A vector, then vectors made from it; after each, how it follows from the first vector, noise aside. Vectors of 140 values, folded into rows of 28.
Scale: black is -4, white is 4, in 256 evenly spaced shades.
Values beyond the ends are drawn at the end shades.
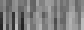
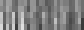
negated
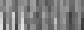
negated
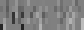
partly zeroed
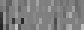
partly zeroed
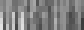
negated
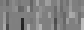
partly zeroed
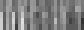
negated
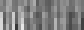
negated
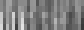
negated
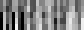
scaled up
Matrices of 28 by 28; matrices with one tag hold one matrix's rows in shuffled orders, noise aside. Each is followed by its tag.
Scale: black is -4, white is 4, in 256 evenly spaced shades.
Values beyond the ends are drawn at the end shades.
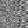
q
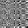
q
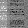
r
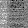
r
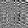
q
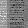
r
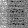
r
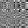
q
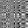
q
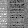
r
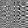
q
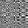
q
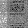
r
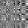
q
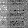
r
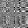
q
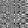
q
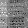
r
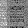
r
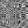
q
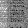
r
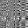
q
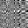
q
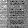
r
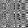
q
